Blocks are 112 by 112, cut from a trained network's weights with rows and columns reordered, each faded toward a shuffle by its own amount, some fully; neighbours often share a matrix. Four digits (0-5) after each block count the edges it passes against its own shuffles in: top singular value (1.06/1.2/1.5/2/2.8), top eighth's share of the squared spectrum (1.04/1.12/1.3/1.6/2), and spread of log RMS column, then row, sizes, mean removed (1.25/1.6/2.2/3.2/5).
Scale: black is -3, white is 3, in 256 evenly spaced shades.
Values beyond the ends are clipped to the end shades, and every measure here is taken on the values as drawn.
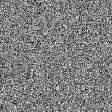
3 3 1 2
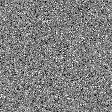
1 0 0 0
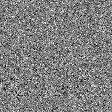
2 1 0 1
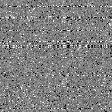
4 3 1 3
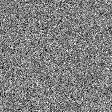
2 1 0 0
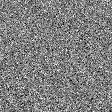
0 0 0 0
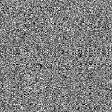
4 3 2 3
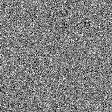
2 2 0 1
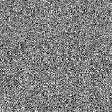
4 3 1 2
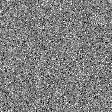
2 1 0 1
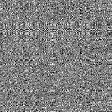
5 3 1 3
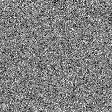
2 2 0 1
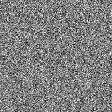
3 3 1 1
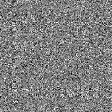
3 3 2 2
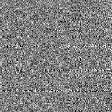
4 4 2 3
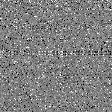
3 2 0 2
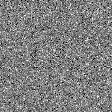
3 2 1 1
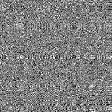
4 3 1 3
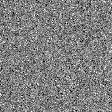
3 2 0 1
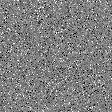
1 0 0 0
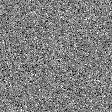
1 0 0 0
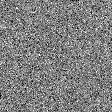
0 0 0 0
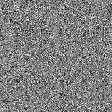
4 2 1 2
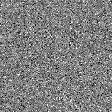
3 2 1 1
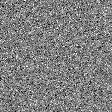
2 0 0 0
